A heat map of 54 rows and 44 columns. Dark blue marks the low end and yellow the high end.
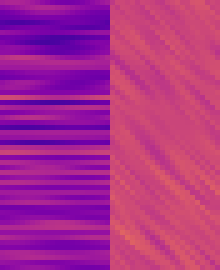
It is made of 1 by 2 panels. Panel 1,1: low, streaked across. Panel 1,2: middling, slanting down to the right, faint in contrast.
